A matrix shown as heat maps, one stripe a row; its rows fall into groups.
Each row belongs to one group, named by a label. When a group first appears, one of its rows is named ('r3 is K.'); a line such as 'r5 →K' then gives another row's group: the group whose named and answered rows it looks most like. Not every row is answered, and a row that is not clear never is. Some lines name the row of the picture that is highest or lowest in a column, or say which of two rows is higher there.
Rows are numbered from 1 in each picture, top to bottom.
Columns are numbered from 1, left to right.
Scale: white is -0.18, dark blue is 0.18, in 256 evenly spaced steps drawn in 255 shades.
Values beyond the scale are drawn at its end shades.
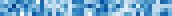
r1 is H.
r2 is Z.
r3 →H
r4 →H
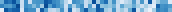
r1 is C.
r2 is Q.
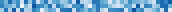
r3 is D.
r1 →Q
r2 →H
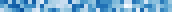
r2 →H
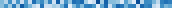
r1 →H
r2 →Z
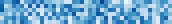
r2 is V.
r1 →H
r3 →D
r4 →V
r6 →Z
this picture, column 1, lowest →5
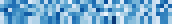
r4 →Q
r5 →C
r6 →C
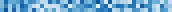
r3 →D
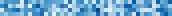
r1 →Q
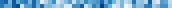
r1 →D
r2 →H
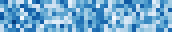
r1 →Z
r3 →Q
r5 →H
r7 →D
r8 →Q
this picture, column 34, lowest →4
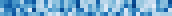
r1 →Q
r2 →Q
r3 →D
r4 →Z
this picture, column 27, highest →4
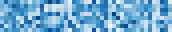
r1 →C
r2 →H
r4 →C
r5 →Z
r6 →Q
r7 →V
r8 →C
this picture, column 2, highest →1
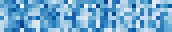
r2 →Q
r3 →C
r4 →C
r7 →C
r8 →Q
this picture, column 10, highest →5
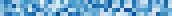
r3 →Z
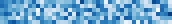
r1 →D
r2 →V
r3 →Z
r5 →Z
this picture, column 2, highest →4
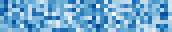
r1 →D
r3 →D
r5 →C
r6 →Z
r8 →V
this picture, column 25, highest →7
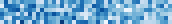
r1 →D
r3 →H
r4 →V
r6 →D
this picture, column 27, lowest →6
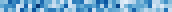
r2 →Z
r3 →D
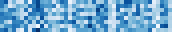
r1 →Z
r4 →V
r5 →Z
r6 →V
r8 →Z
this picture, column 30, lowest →6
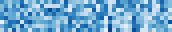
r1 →V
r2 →Z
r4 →V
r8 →D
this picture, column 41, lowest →5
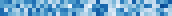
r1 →Q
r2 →H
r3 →V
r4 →V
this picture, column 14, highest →4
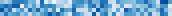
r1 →H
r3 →V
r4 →C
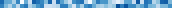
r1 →H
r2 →Z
